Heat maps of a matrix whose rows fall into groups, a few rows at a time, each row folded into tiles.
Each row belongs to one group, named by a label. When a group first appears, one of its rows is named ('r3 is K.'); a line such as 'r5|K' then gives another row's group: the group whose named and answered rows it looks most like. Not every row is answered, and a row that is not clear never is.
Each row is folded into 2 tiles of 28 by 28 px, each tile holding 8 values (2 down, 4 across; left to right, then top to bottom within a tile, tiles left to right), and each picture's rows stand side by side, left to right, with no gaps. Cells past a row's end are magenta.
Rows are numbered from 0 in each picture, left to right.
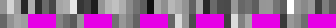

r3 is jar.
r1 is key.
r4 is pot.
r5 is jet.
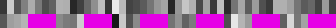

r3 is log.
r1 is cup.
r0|jet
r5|jar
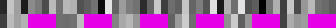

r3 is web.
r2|web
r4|key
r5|jet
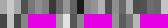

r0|jar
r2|key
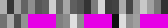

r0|key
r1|web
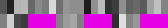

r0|log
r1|web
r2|pot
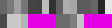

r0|web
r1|key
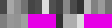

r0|web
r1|pot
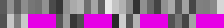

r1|log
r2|jar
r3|key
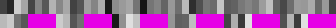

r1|cup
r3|key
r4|pot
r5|pot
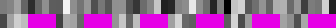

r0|web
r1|jet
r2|cup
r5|cup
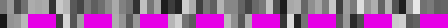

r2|cup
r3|log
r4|cup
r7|log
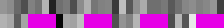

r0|cup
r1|pot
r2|jet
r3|pot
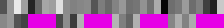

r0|log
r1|jar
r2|cup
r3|key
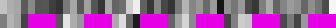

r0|jar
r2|log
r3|web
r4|web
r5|key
